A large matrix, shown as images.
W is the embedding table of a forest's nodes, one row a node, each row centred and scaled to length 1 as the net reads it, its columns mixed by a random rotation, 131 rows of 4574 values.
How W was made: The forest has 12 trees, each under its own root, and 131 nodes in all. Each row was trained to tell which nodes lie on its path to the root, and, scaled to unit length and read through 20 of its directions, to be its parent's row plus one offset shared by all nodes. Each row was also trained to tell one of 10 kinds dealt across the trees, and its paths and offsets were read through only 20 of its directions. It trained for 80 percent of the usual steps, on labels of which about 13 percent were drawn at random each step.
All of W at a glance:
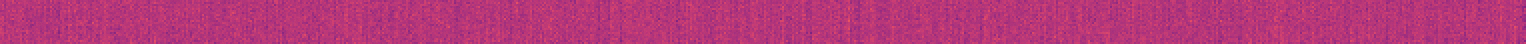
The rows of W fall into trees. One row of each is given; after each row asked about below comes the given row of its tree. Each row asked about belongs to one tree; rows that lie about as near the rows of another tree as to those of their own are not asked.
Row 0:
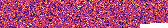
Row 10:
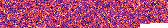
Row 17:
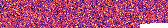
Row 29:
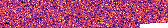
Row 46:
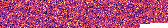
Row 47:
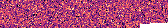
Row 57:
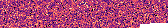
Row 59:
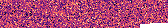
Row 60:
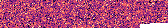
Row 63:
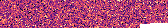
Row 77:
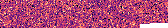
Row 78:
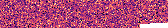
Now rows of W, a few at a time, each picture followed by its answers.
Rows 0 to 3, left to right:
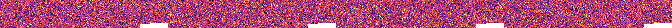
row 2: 78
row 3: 59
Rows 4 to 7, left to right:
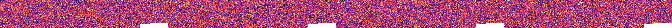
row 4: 63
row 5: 60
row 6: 77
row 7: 59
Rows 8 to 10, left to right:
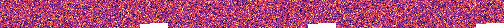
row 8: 77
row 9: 46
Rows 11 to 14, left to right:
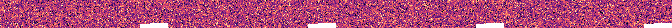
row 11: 10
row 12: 63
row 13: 63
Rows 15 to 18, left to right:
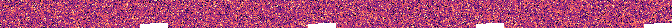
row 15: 46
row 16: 0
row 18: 60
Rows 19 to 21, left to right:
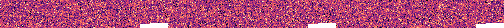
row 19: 59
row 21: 60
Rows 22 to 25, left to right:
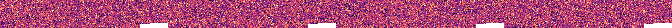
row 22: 29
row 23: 60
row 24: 46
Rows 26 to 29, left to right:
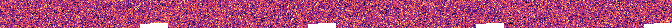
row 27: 77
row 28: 46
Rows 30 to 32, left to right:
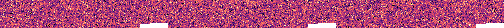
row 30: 47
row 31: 77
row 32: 10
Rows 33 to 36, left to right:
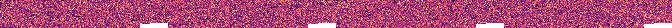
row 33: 47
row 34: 63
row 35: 47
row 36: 63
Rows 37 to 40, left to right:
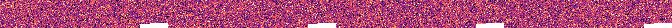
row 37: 60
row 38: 57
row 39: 17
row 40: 63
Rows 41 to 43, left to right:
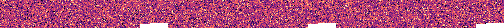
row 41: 10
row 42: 10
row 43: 17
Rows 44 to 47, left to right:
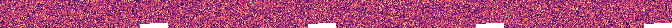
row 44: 46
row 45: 46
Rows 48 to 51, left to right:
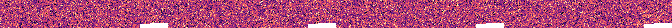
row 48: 10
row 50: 63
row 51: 78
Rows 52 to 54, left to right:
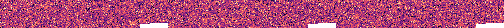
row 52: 60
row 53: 60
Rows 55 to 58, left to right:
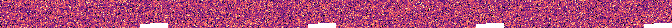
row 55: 46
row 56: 0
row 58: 46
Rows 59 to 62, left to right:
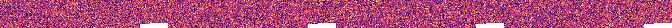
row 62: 46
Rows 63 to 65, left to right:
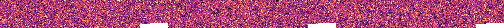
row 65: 78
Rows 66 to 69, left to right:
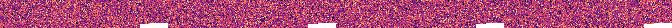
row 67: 0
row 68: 17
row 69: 63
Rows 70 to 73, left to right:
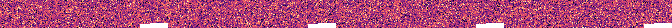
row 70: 57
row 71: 60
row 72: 29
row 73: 46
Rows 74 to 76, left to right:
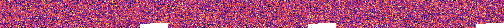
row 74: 63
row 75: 17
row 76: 57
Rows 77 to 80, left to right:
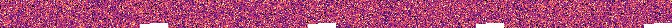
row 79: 47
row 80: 57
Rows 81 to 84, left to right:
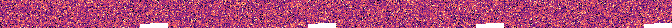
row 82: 59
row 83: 10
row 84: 46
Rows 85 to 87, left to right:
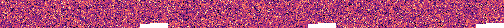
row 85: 77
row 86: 0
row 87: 46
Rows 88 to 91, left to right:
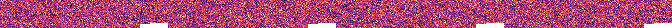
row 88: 0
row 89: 59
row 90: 10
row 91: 10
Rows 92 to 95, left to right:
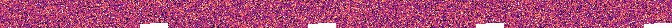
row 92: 59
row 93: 46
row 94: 60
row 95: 17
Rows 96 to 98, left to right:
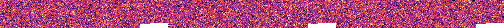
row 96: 10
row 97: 10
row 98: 57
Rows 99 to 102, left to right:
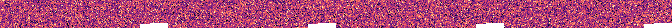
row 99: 10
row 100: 59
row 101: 0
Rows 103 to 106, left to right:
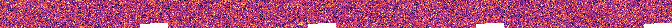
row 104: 59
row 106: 63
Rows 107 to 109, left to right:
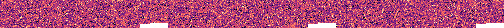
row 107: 63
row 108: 59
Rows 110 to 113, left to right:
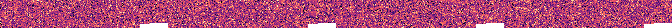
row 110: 29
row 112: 63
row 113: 10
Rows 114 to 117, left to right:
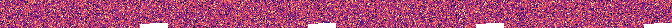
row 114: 77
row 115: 0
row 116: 77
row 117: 60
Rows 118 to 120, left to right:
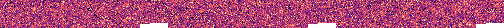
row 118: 47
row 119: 59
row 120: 10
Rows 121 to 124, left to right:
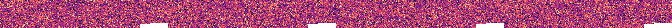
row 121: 17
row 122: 60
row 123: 59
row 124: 0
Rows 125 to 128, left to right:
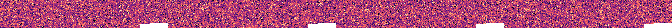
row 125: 77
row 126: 60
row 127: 63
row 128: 59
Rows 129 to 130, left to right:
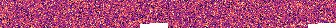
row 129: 60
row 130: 59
